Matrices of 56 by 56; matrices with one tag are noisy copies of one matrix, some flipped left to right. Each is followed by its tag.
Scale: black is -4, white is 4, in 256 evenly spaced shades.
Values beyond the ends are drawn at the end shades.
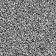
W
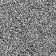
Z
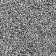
Z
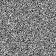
W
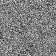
Z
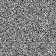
W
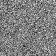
Z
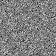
W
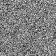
Z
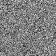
Z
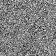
Z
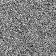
Z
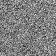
Z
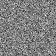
W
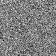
Z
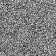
Z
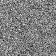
Z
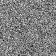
Z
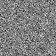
W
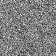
Z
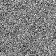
Z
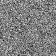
Z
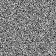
W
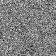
Z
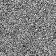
Z
